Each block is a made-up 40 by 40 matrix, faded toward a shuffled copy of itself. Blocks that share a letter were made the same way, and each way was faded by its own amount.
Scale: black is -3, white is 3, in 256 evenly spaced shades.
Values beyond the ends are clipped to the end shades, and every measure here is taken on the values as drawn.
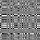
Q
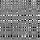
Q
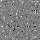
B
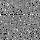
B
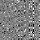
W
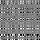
Q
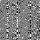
W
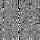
W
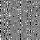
W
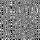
W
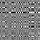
Q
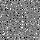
B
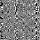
W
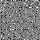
B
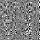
W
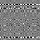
Q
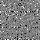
B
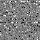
B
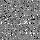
B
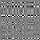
Q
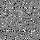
B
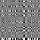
Q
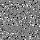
B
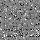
B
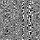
W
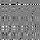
Q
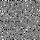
B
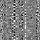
W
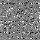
B
